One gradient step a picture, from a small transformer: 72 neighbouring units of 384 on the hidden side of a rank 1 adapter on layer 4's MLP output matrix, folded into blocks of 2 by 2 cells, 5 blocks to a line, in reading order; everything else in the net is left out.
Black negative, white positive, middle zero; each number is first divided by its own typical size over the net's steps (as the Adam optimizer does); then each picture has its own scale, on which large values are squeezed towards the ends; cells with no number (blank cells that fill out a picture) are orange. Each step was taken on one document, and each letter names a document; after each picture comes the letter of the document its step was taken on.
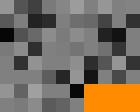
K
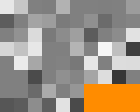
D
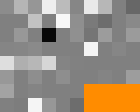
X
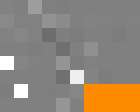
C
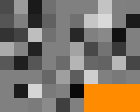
K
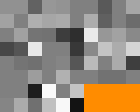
D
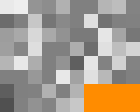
D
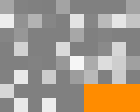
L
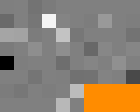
C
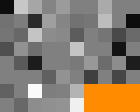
K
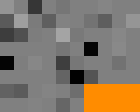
C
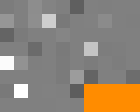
C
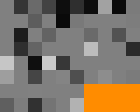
X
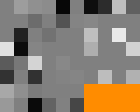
X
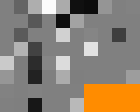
X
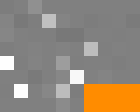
C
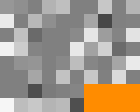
D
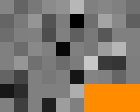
L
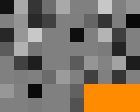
K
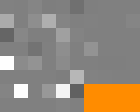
C
